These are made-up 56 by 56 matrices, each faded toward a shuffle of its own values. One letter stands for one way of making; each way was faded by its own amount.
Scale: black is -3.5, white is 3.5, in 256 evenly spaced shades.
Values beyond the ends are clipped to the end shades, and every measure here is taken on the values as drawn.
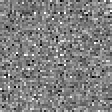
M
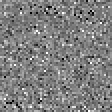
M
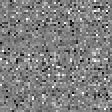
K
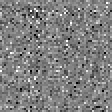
K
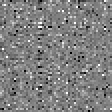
K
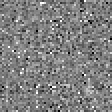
M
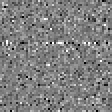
M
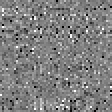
K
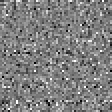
M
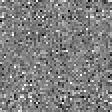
M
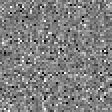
M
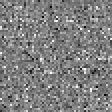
M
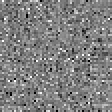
M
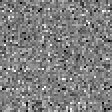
M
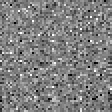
M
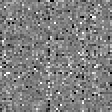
K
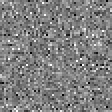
M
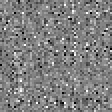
K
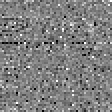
M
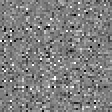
K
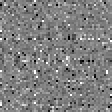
K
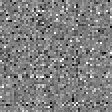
K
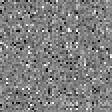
K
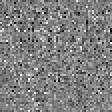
M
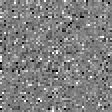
K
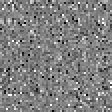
K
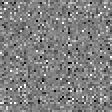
K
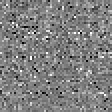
M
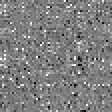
K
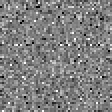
M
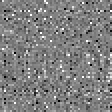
K
